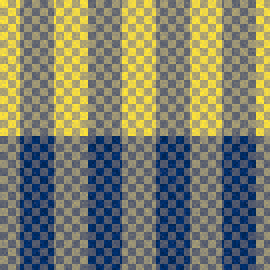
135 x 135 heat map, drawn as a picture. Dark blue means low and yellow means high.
Seam: horizontal, 50% of the way down, the top part higher. Average level on the scale: 50%. Stripes: upright, repeating 4 times.
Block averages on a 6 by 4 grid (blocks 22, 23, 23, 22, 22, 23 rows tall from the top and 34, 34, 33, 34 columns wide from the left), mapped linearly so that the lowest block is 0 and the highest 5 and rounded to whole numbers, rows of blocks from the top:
5 5 5 5 | 5 5 5 5 | 5 5 5 5 | 0 0 0 0 | 0 0 0 0 | 0 0 0 0
